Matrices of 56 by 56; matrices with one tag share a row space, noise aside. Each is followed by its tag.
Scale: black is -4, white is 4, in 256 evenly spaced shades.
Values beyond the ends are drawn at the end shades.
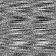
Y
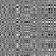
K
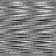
Y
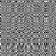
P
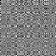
P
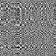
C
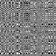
K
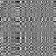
C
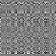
P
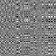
K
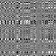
K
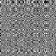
P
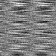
Y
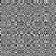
P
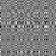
P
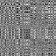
K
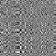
C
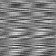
Y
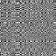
C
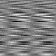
Y
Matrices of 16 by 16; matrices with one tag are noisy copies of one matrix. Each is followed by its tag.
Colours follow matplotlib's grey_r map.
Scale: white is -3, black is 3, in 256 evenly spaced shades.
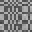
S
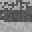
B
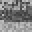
B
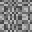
S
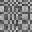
S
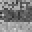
B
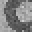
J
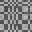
S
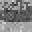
B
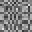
S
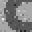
J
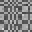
S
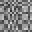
S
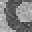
J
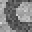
J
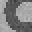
J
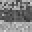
B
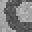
J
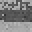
B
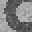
J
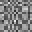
S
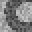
J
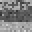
B
